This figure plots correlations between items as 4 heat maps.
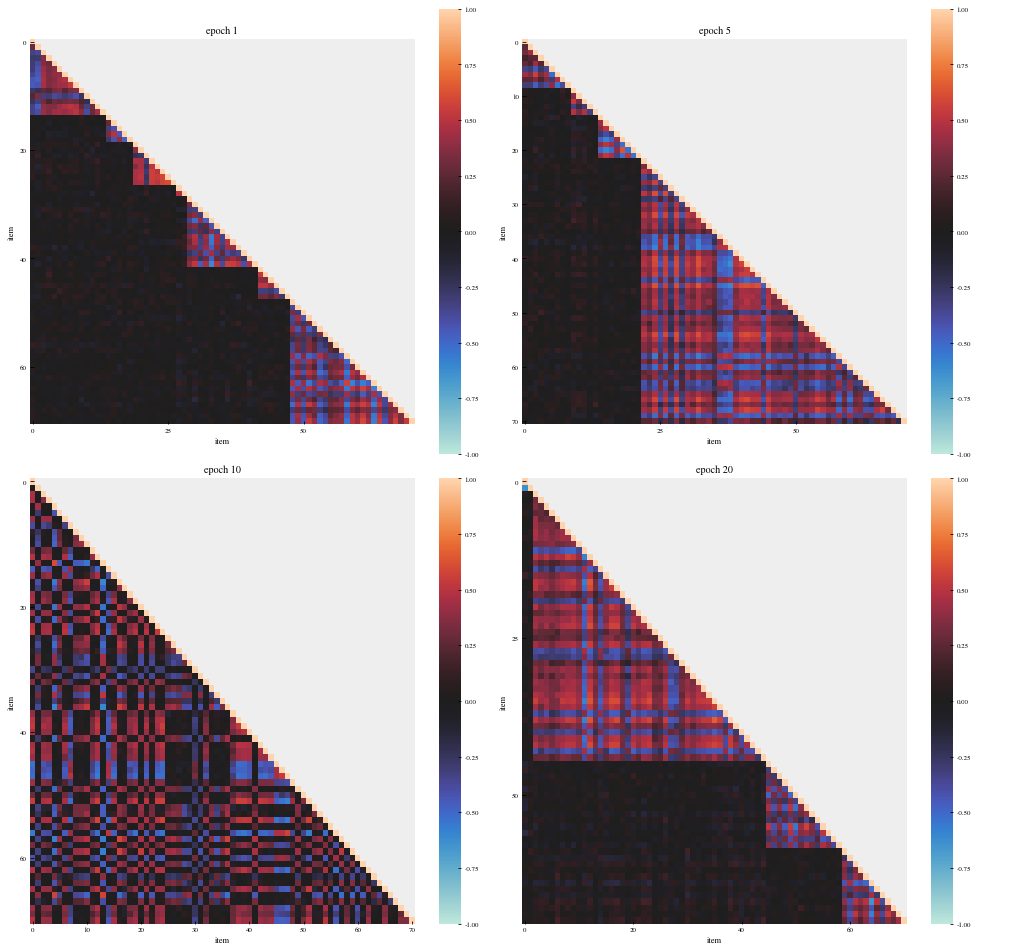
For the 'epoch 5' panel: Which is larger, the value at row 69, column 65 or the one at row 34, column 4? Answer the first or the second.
the second
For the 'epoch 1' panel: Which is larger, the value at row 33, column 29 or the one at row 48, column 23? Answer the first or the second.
the second
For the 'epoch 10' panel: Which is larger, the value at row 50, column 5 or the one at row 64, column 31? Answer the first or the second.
the first
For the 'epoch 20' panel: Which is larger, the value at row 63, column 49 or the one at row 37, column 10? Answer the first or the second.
the first
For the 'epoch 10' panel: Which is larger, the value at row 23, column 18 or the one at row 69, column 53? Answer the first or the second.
the first
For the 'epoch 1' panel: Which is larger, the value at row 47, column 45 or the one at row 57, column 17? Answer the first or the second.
the first
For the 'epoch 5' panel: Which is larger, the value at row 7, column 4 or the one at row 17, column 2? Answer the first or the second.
the first
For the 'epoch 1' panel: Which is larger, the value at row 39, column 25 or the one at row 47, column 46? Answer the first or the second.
the first
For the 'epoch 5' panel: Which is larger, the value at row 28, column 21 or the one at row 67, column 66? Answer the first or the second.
the second
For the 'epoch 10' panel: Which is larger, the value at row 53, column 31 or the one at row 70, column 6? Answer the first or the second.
the second
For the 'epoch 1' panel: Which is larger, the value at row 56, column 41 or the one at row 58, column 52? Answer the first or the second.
the first
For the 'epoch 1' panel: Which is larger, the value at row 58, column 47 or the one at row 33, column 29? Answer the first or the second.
the first
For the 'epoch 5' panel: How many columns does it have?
71
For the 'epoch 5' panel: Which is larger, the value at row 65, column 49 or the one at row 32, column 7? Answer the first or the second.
the first
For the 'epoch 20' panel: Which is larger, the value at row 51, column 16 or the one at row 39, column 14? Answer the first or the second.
the first
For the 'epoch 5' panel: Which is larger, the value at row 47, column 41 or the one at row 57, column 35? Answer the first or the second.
the first
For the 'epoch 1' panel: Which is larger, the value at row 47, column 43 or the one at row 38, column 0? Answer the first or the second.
the first
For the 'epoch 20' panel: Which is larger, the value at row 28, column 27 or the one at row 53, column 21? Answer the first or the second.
the first
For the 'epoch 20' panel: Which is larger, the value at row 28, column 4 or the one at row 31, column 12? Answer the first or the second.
the second
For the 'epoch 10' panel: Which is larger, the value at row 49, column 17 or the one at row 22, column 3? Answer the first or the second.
the first
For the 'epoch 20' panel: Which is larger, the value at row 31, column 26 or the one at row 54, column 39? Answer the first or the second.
the first
